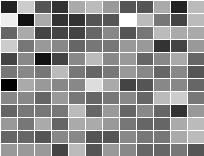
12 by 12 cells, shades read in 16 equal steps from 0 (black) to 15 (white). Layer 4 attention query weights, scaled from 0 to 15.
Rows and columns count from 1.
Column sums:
83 93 82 75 93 91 93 93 84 89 88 101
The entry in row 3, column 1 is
6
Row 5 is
4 8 1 4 8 11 8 9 6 8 10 6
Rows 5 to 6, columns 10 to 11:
8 10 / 6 8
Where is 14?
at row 2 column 1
